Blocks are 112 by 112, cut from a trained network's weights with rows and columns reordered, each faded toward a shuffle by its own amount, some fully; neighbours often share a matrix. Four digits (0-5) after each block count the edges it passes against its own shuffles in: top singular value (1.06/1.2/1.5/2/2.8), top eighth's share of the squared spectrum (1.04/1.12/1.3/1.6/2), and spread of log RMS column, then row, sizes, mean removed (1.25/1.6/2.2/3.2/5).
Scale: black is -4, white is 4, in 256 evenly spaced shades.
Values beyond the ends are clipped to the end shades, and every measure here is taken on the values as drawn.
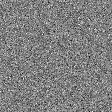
1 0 0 0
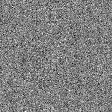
2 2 0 0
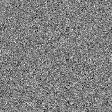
2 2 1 1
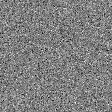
0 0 0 0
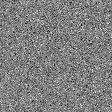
0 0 0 0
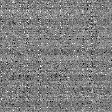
3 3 3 1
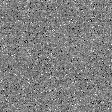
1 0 0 0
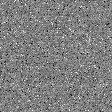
0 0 0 0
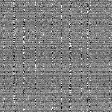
4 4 4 1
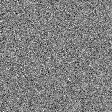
2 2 0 0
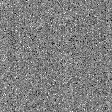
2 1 0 0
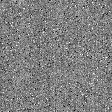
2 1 0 0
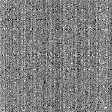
4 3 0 3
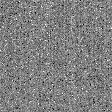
2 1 0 0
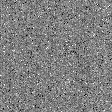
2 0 0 0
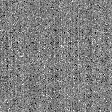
3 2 0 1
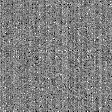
4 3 1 2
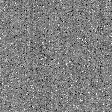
2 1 0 0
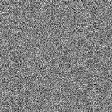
4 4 2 2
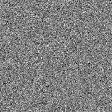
3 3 1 1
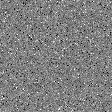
0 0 0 0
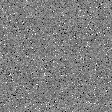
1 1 0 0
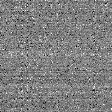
3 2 2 0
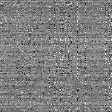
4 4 3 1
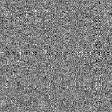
4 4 3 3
